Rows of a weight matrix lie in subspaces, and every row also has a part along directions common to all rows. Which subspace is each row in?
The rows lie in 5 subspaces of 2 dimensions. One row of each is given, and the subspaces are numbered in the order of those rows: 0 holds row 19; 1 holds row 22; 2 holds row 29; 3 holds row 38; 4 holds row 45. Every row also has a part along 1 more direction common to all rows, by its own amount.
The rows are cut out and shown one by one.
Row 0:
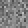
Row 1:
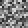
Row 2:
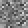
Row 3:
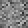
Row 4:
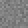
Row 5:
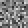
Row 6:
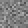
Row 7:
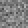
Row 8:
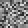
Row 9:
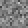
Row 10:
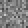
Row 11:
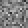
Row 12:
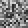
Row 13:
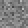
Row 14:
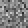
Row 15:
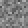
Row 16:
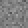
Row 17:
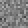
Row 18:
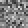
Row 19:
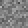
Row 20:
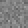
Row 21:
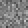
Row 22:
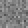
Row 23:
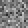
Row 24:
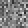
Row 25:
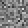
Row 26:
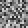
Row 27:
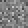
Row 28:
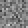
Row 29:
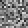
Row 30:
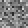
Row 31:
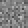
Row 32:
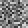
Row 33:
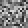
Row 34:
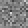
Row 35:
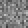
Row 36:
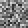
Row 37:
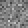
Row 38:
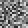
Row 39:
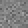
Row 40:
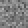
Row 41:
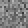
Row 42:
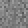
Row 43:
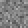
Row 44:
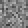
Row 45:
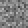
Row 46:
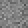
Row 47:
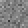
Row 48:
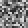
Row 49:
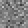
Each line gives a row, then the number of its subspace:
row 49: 3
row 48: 0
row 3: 3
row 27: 2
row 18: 4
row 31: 2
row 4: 4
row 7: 4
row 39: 3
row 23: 4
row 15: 0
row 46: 3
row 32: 3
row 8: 3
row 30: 2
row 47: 1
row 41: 4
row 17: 4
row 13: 2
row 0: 4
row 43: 2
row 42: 4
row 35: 1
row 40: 4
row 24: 4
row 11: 0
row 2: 3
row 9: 0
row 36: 1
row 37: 1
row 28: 1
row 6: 3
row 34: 0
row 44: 1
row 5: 2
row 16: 0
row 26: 1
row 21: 1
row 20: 2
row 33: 0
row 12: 1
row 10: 1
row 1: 0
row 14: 4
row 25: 2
